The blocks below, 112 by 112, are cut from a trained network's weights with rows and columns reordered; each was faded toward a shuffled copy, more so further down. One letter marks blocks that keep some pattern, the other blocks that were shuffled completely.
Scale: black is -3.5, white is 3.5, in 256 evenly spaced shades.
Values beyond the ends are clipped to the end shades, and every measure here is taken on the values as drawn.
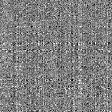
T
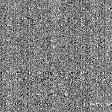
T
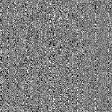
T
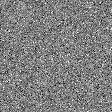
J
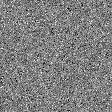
J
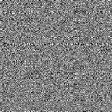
T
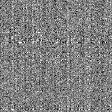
T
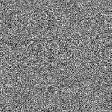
T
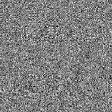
T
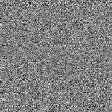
T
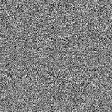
T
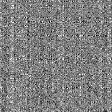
T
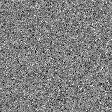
J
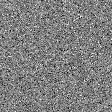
J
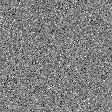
J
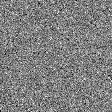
J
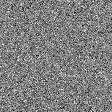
J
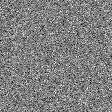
J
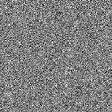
T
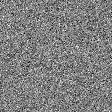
J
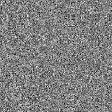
T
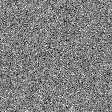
J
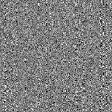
T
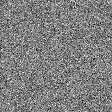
J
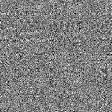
T
